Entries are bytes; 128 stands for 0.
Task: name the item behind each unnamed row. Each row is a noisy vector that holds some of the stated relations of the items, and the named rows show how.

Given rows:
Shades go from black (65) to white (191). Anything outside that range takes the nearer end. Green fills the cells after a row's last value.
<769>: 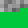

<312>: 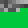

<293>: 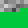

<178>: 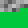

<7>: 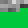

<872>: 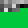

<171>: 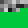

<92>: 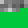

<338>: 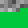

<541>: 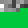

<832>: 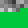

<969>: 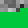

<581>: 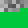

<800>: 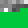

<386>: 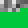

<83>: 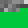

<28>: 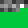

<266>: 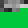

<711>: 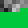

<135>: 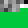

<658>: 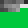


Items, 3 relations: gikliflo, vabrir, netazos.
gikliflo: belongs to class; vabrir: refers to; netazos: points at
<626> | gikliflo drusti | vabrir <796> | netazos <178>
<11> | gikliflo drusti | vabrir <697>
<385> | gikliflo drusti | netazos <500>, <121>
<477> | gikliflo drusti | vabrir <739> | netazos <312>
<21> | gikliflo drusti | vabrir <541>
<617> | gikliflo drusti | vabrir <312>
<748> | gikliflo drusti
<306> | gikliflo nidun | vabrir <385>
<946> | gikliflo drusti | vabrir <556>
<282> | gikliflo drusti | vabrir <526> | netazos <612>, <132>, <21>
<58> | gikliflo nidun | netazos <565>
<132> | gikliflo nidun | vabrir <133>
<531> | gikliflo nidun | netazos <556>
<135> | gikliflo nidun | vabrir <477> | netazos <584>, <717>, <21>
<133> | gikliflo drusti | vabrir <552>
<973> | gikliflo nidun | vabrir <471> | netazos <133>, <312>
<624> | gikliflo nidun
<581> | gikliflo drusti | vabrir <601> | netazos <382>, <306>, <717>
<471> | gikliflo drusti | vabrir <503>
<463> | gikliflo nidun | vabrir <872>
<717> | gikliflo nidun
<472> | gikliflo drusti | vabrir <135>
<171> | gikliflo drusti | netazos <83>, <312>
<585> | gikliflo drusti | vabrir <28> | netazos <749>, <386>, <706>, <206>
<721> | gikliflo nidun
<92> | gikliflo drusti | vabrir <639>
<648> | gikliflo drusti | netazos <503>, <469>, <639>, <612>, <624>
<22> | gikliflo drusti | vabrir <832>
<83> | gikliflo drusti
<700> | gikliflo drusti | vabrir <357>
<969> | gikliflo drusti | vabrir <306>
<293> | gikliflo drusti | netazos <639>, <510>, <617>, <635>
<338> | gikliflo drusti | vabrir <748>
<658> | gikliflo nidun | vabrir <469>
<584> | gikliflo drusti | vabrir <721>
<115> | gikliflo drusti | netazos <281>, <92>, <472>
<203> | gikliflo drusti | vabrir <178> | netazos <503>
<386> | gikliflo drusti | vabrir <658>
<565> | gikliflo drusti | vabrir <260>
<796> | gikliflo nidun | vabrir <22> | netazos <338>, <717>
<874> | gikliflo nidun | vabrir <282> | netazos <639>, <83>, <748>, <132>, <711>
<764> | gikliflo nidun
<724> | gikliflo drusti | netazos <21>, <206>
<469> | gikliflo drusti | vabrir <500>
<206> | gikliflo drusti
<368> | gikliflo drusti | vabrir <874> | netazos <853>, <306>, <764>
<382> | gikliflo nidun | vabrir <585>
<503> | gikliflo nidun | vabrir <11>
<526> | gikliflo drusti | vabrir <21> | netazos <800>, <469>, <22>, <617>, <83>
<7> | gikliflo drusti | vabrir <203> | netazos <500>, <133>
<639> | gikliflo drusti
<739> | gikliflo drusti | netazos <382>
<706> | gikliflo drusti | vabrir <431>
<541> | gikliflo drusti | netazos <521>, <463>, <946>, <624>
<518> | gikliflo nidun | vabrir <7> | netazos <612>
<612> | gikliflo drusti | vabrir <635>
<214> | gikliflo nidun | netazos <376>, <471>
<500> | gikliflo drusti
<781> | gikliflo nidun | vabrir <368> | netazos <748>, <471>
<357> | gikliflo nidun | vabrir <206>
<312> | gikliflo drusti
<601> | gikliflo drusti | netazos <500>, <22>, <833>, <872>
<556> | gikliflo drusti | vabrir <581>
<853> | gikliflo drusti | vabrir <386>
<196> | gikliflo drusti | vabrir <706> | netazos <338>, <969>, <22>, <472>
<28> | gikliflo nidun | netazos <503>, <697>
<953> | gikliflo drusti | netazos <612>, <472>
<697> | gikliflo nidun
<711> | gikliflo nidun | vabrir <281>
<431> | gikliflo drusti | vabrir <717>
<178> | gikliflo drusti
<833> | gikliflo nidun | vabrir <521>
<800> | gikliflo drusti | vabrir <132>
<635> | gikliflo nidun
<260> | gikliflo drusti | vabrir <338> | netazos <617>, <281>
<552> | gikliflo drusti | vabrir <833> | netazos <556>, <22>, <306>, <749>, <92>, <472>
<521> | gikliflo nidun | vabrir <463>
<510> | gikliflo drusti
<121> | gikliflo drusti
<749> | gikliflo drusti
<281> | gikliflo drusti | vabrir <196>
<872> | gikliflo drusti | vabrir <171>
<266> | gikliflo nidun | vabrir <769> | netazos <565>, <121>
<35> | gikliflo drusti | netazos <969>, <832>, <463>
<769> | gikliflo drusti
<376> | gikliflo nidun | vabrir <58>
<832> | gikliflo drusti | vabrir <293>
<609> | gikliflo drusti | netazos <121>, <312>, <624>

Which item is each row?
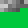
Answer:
<648>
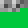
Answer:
<206>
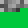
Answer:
<565>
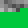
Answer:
<946>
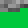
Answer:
<121>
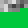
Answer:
<552>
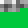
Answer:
<706>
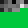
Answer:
<624>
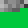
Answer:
<203>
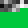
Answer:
<717>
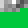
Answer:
<585>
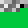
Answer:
<196>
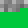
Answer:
<700>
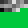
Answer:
<973>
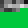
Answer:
<58>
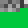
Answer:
<471>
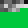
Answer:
<796>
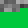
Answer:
<22>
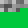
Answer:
<584>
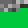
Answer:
<500>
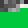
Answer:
<382>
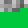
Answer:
<626>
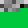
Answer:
<281>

